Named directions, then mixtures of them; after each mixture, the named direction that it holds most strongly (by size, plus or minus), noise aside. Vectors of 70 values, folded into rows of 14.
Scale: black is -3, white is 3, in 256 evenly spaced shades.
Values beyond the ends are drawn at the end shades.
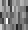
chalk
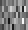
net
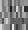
net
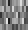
chalk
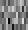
net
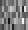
net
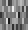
chalk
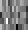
chalk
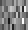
net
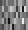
net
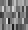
chalk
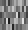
net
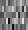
net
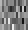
net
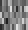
chalk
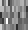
chalk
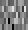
net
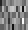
net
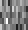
chalk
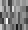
chalk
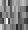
chalk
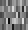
net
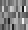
net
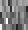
chalk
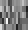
chalk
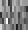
chalk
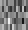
net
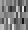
net
